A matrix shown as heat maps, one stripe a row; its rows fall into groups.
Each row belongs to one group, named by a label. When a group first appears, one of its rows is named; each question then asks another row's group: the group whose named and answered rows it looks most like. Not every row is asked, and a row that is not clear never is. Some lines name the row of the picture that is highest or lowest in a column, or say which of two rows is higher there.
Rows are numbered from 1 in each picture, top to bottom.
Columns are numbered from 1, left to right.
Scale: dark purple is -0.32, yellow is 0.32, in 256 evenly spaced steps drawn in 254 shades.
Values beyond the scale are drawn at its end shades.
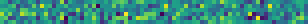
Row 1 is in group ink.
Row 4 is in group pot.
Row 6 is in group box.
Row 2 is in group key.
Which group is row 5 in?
ink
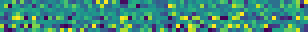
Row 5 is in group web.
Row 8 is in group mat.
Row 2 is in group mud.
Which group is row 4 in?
pot
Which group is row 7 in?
box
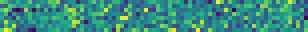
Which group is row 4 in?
mud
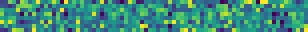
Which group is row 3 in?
ink
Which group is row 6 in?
key
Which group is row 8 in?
web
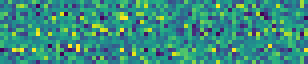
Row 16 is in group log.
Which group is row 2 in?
log
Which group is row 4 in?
ink
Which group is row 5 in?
mat
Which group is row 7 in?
mud
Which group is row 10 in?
mud
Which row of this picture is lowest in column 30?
2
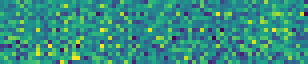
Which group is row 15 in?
mud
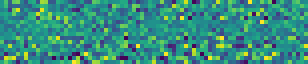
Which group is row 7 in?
mat
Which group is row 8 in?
log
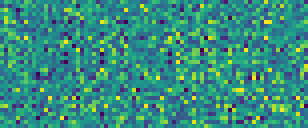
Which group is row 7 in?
ink
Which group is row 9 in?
box
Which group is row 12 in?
pot
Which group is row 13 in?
key
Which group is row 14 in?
box
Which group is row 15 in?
web
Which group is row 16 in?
box
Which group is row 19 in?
log
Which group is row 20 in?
log
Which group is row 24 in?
pot
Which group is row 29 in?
mat
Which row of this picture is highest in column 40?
20
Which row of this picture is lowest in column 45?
11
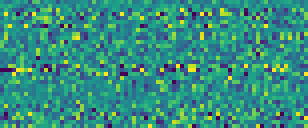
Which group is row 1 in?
box
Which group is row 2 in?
key
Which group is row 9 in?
mud
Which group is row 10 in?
mud
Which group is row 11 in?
ink
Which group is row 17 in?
box
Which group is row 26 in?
pot
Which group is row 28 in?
log
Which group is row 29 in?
key
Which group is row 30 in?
web
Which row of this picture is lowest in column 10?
15
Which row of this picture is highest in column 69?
18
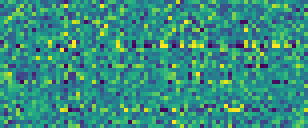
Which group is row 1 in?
box
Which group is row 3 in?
mat
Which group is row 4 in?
web
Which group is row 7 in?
log
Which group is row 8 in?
key
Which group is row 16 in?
key
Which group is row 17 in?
ink
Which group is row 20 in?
key
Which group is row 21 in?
box
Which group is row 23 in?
box
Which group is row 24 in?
pot
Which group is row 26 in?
web
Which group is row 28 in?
pot
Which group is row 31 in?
ink
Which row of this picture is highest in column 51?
12
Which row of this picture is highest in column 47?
6
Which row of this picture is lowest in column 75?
3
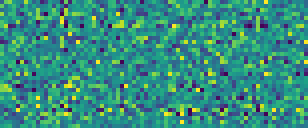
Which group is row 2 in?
box
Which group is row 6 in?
ink
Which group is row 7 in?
ink
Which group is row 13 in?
box
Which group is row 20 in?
mud
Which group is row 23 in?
key
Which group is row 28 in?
web
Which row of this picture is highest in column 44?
7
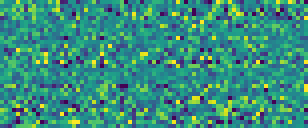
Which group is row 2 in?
web
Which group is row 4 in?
pot
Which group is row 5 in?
web
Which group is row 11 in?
key
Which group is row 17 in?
box
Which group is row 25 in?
key
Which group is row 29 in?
ink
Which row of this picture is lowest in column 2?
13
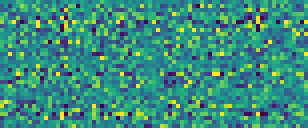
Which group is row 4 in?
ink
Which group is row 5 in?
ink
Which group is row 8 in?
log
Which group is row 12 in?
box
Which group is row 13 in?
ink
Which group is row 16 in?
ink
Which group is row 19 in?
web
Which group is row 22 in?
mud
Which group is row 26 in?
key
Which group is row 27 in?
box
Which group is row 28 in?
mud
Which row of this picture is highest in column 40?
8
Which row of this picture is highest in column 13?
6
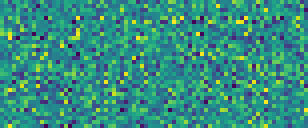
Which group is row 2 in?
log
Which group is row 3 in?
mat
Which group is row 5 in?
key
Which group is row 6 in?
pot
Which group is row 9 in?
key
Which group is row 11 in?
ink
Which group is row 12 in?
pot
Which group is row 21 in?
log
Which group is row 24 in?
ink
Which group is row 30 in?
log
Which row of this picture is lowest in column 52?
26
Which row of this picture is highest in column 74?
6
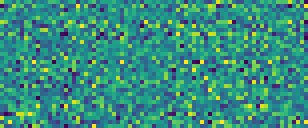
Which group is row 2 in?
web
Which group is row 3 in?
box
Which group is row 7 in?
log
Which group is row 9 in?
box
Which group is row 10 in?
mat
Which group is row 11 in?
log
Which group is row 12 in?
box
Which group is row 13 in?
log
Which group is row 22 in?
box
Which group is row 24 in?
box
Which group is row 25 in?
log
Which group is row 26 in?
mud
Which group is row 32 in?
box
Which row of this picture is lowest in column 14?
16
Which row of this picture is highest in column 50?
9
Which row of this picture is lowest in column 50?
16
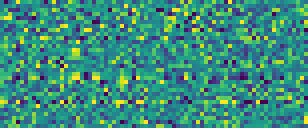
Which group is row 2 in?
web
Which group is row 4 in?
mud
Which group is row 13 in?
mud
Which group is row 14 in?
mud
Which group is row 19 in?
mud
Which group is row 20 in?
mud
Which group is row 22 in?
ink
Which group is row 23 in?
log
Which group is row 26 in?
ink
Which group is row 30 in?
web
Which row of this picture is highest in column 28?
32
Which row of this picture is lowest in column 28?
3
